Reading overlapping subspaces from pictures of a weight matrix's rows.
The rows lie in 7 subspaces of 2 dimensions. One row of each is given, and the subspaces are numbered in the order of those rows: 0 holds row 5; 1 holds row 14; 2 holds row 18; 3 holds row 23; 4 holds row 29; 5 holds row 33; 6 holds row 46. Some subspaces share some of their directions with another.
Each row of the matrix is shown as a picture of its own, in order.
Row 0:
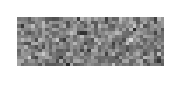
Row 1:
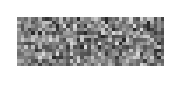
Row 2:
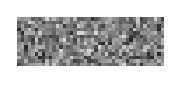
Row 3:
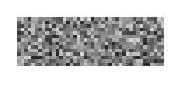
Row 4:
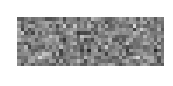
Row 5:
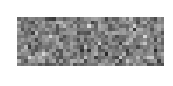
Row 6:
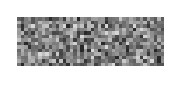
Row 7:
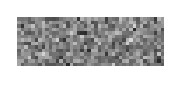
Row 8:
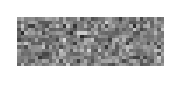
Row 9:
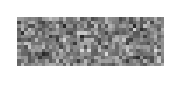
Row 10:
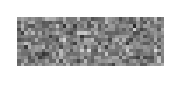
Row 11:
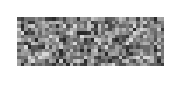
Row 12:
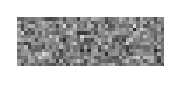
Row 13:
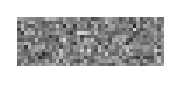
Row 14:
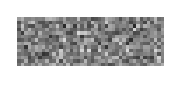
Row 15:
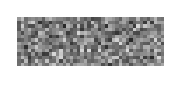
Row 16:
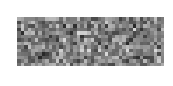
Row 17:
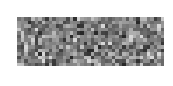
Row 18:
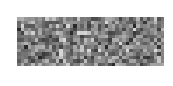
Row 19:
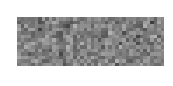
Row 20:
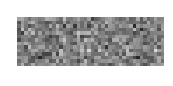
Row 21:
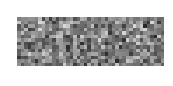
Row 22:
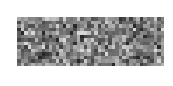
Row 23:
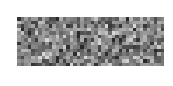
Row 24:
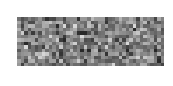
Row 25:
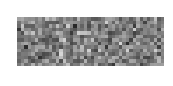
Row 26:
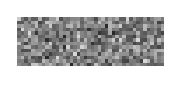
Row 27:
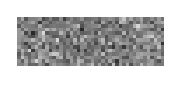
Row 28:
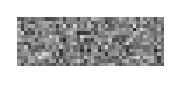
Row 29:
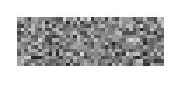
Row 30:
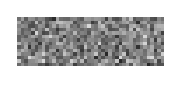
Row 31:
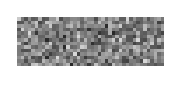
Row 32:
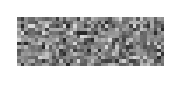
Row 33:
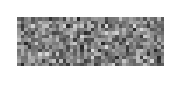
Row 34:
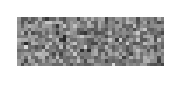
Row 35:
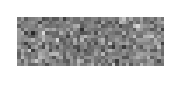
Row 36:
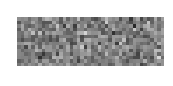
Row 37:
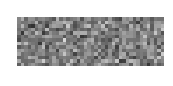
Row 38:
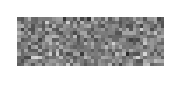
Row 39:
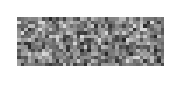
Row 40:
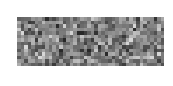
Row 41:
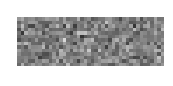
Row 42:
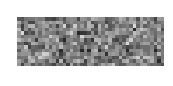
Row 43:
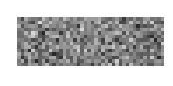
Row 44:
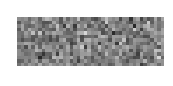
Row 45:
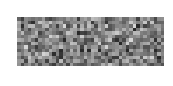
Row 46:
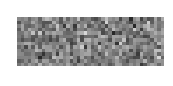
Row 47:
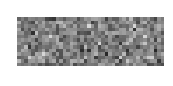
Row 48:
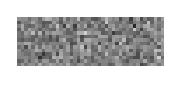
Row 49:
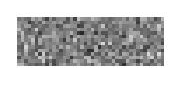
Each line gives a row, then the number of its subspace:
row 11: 6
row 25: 2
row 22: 1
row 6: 5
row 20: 4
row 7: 4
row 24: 3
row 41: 0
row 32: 0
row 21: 2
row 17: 5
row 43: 1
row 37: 0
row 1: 6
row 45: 1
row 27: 1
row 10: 3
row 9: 2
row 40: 5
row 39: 2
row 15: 1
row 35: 1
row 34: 3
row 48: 6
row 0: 4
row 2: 5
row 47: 0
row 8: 0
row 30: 0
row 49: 5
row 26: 3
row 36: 6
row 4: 4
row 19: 2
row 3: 4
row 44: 6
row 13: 5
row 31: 3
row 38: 4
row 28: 4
